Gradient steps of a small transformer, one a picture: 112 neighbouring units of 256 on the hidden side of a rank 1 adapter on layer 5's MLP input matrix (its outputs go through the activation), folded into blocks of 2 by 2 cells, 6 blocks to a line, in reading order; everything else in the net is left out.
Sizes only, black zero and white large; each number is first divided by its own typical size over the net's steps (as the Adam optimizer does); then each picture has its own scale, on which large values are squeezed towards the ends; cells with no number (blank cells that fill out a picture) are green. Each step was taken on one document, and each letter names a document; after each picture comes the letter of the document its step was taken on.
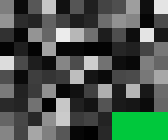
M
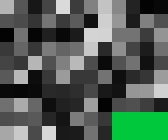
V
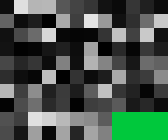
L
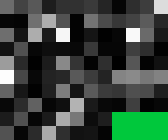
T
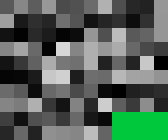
V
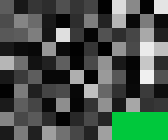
M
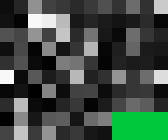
T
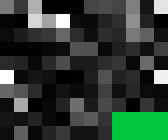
T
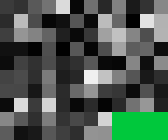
V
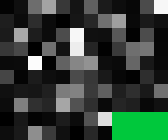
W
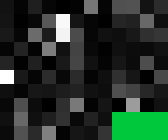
T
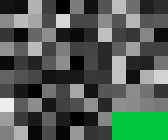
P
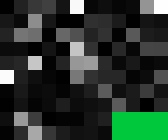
W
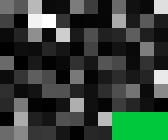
T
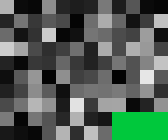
P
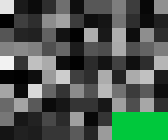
P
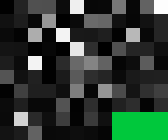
W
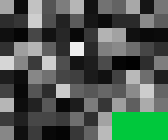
P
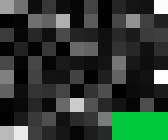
T
